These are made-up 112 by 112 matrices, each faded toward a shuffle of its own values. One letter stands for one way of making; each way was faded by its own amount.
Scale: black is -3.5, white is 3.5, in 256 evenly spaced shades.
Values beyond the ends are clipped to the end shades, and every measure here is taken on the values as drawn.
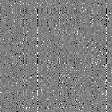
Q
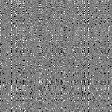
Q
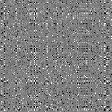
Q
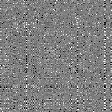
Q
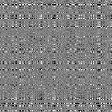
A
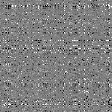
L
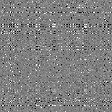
L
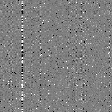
Q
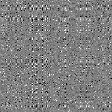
Q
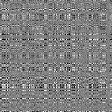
A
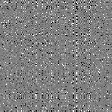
Q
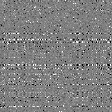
L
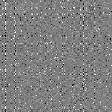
Q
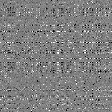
L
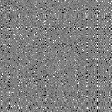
Q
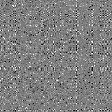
Q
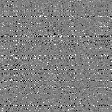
L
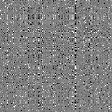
Q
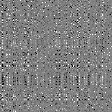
Q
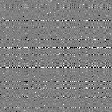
A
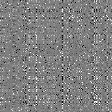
Q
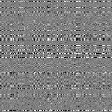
A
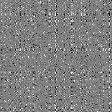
Q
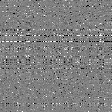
L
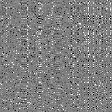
Q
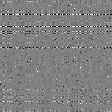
A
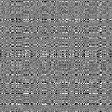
A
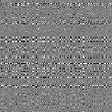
A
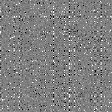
Q
